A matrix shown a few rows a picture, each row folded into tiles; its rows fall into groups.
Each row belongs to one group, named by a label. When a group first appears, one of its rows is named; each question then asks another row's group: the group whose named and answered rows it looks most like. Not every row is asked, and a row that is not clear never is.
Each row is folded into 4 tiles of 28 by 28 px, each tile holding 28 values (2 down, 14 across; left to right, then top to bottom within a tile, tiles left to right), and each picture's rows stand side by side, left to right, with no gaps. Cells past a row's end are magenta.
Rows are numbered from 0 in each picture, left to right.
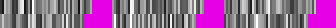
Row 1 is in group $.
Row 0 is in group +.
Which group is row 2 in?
+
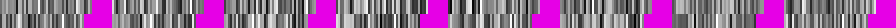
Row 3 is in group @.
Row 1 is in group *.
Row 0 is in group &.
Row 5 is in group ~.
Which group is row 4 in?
+
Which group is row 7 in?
$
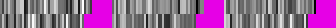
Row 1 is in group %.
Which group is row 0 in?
+
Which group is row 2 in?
*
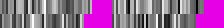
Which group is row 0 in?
+
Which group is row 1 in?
%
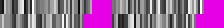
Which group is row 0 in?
+
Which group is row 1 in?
&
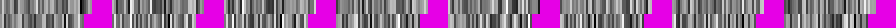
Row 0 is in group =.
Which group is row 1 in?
$
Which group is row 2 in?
$
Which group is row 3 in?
&
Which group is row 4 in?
*
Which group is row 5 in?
&
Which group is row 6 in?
$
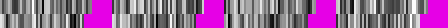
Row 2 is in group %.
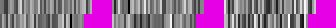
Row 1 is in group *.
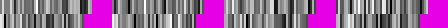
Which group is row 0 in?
=
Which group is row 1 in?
*
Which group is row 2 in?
@
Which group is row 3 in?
@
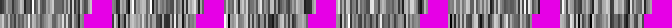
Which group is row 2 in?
=
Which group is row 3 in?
=
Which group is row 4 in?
~
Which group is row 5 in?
@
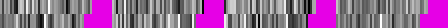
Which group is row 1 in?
~
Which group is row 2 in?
&
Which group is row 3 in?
$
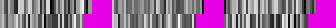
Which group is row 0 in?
@
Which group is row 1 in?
*
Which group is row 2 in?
%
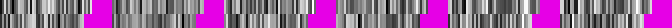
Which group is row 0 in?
+
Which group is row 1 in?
%
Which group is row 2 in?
$
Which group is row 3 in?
@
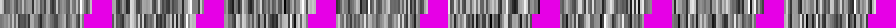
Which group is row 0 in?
@
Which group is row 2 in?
=
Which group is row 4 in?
*
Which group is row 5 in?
~
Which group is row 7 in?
@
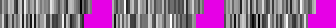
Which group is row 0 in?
%
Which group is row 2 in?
&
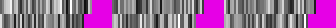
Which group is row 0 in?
&
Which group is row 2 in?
*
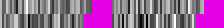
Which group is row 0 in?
*
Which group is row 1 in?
&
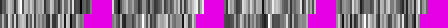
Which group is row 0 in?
%
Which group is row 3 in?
~
